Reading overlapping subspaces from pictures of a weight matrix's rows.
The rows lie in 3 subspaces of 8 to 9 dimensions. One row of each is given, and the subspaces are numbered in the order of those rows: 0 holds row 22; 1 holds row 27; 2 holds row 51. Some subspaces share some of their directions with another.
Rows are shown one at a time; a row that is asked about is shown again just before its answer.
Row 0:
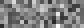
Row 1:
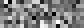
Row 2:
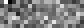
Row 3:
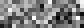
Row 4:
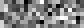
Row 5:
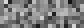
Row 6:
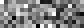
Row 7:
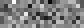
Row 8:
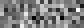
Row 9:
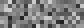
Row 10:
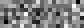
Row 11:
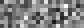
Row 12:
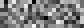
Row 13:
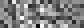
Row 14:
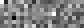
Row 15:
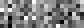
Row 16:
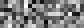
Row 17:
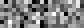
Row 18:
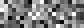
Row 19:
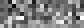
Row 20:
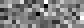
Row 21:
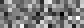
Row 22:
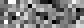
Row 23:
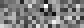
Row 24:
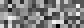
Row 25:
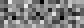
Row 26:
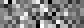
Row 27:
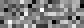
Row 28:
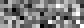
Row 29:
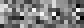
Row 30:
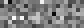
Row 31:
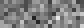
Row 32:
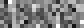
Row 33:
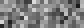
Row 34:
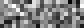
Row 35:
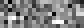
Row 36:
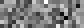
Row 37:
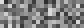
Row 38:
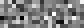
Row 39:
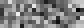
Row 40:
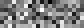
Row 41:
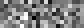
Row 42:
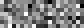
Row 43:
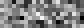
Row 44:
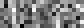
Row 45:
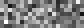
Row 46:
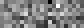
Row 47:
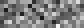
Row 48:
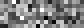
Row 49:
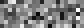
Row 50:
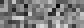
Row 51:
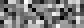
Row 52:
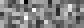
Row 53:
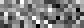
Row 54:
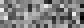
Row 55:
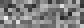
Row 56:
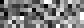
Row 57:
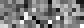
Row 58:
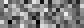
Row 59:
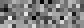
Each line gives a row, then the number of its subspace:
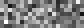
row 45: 2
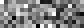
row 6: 1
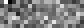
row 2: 0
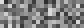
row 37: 1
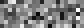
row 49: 0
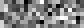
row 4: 2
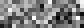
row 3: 2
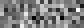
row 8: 0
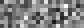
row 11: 1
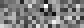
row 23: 1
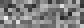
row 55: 2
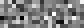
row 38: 0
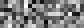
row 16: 2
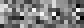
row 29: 0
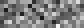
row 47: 1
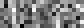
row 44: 0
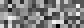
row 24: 1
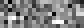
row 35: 0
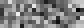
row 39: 0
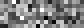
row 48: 0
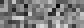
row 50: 2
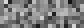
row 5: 2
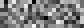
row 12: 0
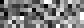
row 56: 1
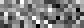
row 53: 0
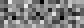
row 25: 2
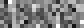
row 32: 0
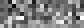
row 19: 2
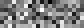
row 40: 0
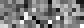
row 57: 2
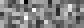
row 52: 2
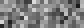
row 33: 1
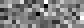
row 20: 1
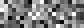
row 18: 2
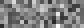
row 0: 2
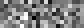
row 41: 2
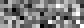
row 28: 1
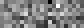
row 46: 2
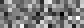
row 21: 2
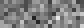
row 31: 2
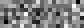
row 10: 2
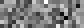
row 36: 1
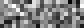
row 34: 2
